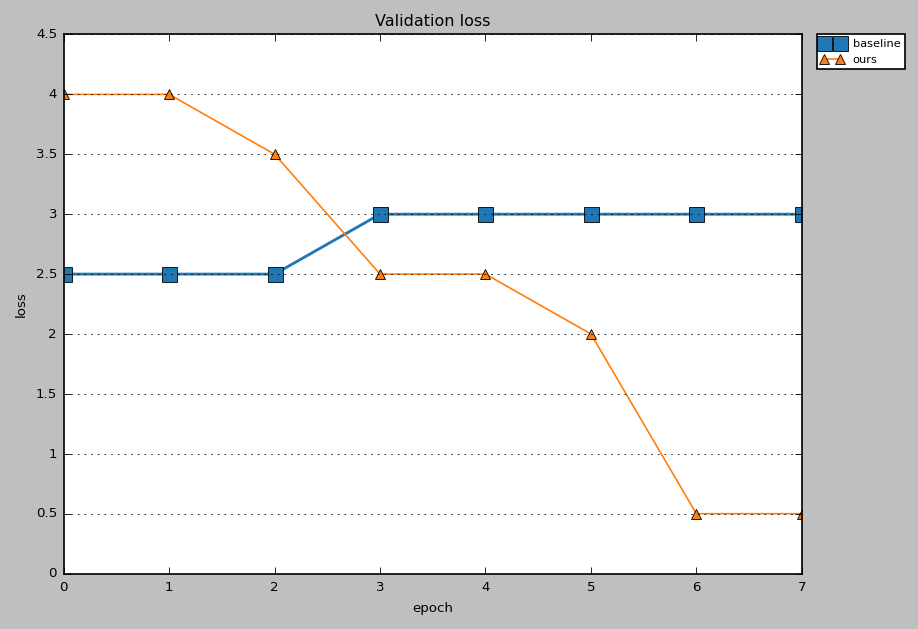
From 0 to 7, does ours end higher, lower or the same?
lower
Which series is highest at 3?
baseline
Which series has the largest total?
baseline
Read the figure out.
Title: Validation loss
x-axis: epoch, ticks 0 1 2 3 4 5 6 7
y-axis: loss, ticks 0 0.5 1 1.5 2 2.5 3 3.5 4 4.5
Legend: baseline, ours
Values:
baseline: 2.5 2.5 2.5 3 3 3 3 3
ours: 4 4 3.5 2.5 2.5 2 0.5 0.5
